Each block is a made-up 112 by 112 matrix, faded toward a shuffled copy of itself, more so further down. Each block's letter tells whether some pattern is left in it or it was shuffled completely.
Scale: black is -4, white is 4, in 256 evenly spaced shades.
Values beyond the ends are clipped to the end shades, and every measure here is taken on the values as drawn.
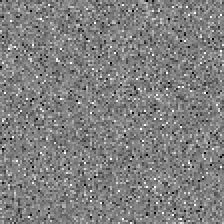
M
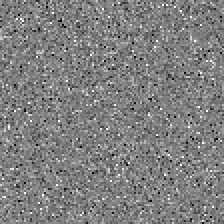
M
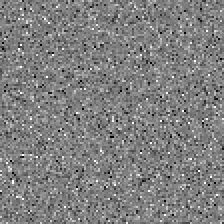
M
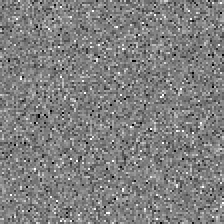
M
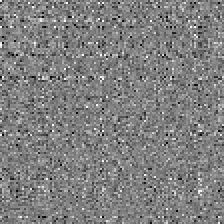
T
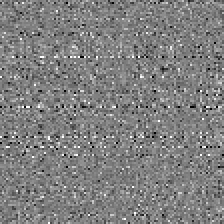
T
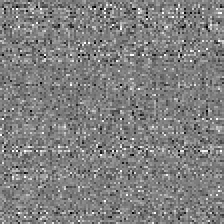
T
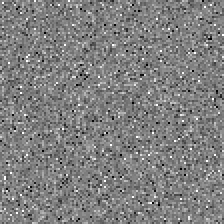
M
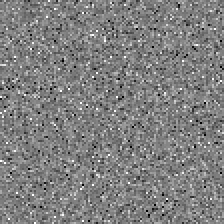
M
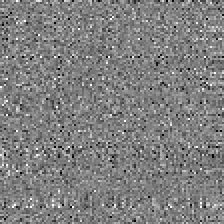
T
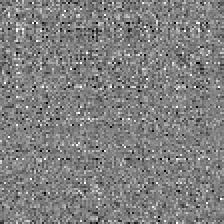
T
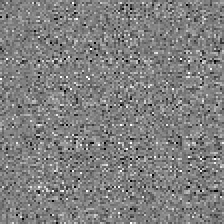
T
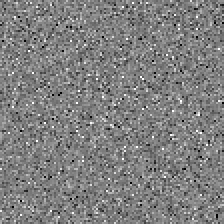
M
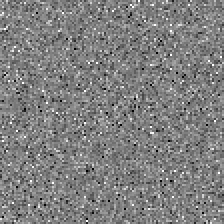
M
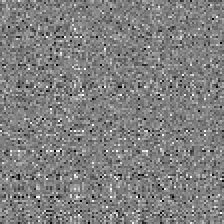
T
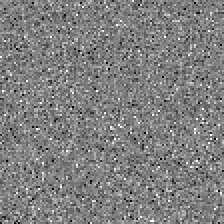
M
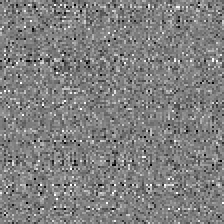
T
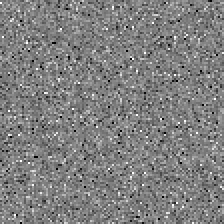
M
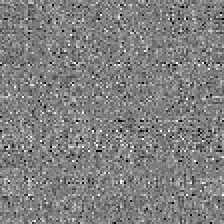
T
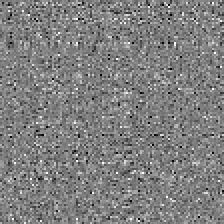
T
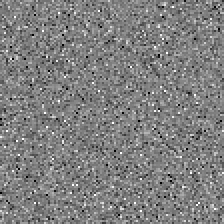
M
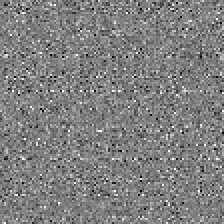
T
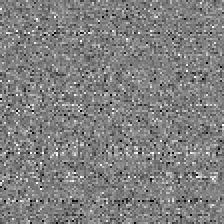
T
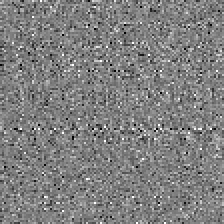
T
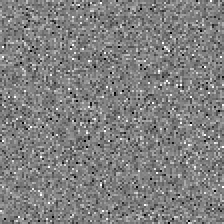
M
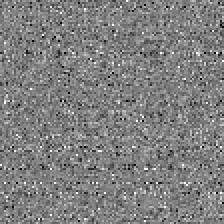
T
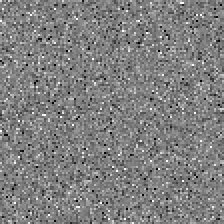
M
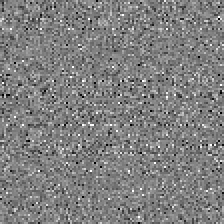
T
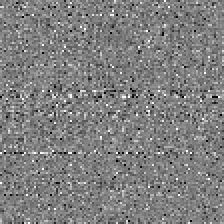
T
